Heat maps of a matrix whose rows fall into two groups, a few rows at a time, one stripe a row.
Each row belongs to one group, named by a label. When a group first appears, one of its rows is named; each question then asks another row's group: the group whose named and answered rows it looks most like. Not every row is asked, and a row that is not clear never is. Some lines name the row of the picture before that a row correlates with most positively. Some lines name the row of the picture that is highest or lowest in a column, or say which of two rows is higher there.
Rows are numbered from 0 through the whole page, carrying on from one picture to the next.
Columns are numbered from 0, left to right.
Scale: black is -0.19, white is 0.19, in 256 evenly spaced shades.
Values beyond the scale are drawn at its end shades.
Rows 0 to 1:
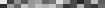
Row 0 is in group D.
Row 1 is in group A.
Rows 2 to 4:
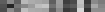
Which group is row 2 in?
A
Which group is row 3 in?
A
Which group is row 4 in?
A
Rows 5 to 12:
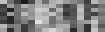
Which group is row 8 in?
A
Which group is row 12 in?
D
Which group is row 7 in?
A
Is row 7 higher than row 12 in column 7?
No
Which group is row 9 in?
A
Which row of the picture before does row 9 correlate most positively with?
3
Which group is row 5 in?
D
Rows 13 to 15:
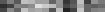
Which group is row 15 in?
A
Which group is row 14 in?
A
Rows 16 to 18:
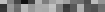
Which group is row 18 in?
A
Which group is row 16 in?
D
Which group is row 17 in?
A
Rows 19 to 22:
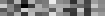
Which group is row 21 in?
A
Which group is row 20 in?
D
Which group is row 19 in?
D
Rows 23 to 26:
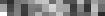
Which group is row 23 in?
A
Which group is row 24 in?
D
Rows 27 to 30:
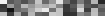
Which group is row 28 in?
A
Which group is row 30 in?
D
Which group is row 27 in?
D
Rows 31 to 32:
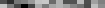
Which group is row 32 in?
D
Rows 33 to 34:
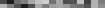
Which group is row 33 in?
A
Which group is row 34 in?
D
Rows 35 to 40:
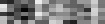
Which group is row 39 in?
D
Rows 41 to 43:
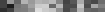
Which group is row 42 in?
A
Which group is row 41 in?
A
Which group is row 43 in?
A
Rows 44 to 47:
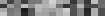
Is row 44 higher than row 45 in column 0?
Yes
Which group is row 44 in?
D
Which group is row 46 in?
D
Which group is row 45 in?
A
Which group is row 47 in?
D
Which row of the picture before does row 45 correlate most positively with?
41
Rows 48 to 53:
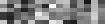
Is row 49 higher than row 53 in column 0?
No
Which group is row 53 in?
D
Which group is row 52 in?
A
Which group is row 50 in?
D
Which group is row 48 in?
D
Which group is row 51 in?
A
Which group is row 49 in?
D
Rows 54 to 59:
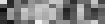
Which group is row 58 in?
A
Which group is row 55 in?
A
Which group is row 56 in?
A
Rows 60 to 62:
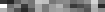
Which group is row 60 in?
A
